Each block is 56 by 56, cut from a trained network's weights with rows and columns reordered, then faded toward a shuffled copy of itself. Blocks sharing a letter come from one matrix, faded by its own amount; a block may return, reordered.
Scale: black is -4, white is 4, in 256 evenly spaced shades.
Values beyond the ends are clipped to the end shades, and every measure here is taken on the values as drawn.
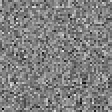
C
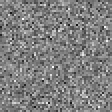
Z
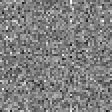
C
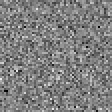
Z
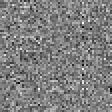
C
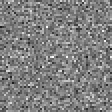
Z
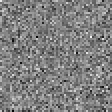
C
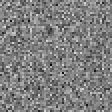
C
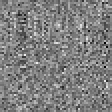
C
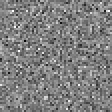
Z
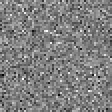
Z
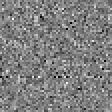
Z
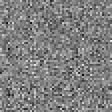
C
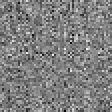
C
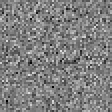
C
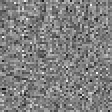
C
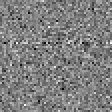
Z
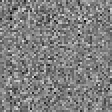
C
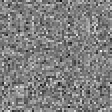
C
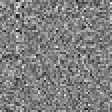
C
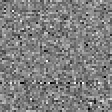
Z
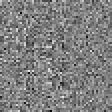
C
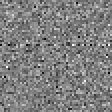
Z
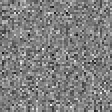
C
